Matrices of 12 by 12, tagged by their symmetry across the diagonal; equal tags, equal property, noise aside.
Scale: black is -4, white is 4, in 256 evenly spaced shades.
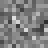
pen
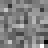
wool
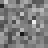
wool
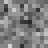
pen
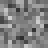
wool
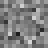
wool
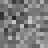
pen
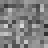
pen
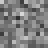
pen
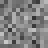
pen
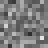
pen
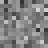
pen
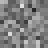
pen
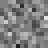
wool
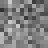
wool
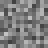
wool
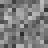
pen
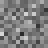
pen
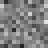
wool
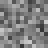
wool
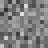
pen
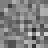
wool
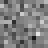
wool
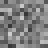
pen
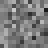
pen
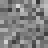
pen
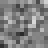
wool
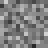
wool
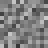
wool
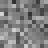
wool
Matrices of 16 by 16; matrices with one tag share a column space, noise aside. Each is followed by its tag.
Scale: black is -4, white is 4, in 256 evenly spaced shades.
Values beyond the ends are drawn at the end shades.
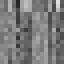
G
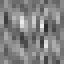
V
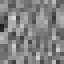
V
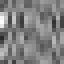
V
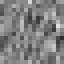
V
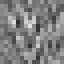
V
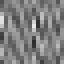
V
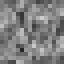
V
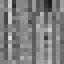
G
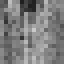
G
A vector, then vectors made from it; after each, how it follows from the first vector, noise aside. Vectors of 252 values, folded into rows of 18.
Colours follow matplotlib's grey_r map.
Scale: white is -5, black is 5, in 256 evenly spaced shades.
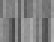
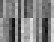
scaled up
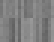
shrunk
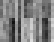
scaled up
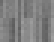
shrunk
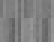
shrunk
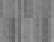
shrunk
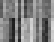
scaled up
